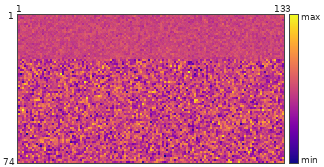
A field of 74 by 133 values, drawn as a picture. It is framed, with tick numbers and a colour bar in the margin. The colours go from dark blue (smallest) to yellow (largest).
Stripes: none. Mirror symmetry: none. Average level on the scale: 50%. Seam: horizontal, 30% of the way down, the top part calmer.
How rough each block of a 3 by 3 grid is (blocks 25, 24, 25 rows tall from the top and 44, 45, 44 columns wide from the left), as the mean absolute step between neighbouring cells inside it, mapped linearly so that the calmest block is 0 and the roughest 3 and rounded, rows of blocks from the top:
0 0 0 | 3 3 3 | 3 3 3
